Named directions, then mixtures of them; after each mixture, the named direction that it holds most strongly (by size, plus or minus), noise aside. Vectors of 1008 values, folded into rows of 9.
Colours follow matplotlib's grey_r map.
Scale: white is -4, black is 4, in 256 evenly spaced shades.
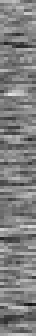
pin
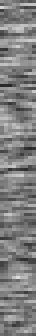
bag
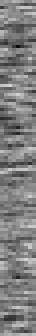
bag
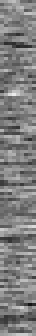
pin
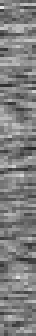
bag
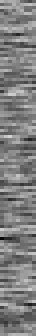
pin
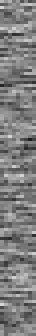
bag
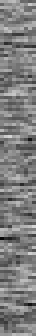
pin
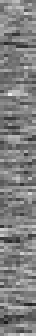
pin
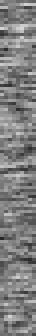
bag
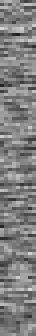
bag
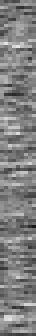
pin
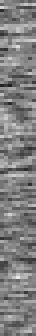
bag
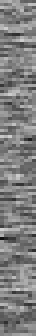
pin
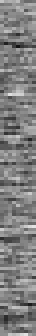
pin
